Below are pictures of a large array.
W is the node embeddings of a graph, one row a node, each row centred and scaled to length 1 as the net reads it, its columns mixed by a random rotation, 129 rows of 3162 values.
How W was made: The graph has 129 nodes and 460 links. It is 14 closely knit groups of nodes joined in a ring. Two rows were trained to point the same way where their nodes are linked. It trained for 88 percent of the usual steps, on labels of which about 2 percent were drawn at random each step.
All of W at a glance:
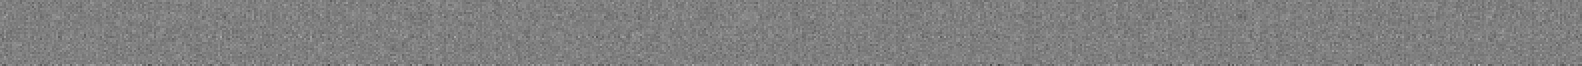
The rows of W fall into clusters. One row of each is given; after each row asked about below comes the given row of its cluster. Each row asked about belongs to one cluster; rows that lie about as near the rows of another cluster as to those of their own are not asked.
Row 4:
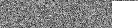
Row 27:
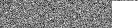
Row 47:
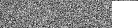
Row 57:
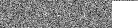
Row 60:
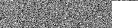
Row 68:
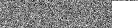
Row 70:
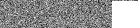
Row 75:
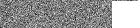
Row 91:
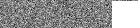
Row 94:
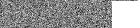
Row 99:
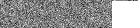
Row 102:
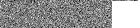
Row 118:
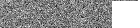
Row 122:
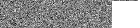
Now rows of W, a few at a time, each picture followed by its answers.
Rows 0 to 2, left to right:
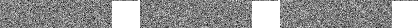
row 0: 91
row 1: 47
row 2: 118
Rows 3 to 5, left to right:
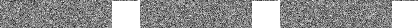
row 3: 102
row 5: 4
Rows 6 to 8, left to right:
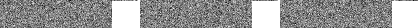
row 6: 27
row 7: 94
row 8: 99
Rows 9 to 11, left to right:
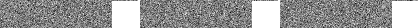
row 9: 91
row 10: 57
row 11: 75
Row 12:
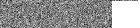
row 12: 70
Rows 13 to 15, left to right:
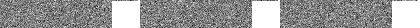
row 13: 75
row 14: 4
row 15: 27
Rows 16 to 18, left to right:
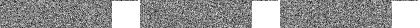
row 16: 4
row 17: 68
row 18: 94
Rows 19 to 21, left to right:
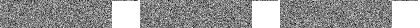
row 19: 102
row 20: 91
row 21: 122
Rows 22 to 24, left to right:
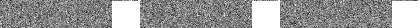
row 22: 70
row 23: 57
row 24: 99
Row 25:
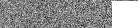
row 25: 94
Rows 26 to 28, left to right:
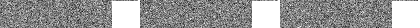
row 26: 94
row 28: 118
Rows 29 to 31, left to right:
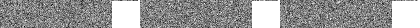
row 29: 99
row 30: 118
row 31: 27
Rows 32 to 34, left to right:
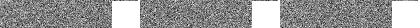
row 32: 118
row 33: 122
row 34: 118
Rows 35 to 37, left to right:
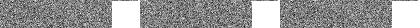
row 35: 122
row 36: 94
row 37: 122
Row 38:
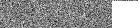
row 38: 57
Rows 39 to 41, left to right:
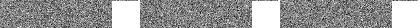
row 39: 118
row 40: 47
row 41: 91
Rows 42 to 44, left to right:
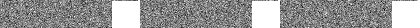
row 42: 99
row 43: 70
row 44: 57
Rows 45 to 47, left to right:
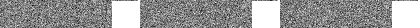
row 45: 94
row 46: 75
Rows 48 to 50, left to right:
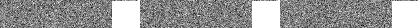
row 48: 27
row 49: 57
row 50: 94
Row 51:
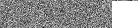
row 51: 75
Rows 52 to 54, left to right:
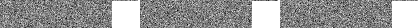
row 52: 68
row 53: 122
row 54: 91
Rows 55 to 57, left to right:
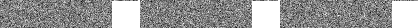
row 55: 99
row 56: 102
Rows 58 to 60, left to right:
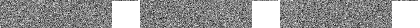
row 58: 4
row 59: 122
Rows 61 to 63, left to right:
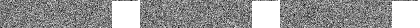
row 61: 75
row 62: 47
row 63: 122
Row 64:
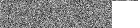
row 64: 102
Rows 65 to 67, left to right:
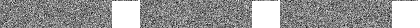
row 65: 75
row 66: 47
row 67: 47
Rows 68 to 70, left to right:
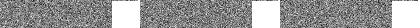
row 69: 75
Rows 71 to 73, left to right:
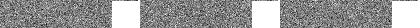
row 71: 70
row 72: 75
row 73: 122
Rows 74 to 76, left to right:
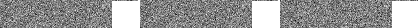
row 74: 75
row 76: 47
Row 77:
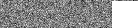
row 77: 99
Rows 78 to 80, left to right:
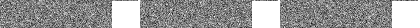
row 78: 4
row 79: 99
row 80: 4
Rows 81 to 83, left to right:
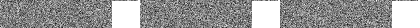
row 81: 102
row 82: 68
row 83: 47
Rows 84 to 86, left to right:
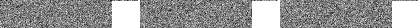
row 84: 70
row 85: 27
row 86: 118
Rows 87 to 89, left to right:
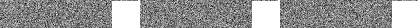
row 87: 60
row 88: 68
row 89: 27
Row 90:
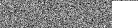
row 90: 68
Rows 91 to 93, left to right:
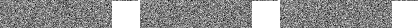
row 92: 91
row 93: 60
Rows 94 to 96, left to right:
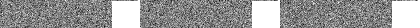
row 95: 102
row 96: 27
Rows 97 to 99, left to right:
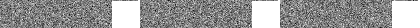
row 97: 91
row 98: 91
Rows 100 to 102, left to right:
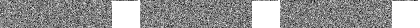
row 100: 94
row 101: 68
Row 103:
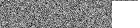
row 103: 4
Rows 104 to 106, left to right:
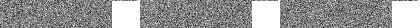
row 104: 57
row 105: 60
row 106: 75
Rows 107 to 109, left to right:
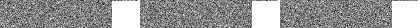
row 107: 27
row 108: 68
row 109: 91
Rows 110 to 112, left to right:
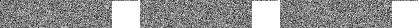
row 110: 47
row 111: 68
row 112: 47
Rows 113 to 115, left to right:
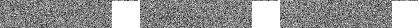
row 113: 70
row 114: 122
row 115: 60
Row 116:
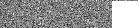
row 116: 47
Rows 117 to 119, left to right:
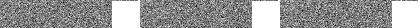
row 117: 91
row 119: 60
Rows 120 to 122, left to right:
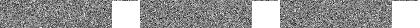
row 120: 57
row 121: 122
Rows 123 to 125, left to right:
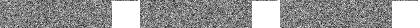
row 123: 94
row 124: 68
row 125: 118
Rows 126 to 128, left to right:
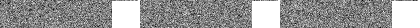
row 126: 27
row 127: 57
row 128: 99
